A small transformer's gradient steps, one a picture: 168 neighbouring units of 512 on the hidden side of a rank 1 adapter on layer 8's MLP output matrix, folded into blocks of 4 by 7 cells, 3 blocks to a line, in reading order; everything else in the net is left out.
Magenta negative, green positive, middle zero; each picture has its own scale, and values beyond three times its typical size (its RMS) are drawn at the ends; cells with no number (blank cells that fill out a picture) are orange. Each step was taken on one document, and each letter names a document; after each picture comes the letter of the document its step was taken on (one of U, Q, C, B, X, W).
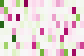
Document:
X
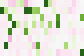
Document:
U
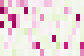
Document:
U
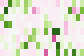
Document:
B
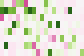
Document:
U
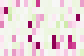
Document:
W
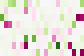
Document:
B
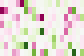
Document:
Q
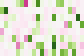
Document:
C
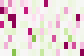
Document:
U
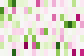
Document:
Q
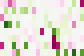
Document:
B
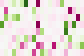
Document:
C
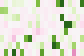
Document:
C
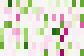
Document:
B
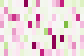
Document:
W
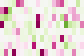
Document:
X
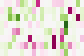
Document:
C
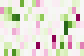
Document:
W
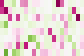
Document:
C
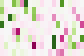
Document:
X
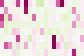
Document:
X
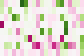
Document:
X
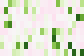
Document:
B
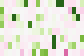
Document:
X
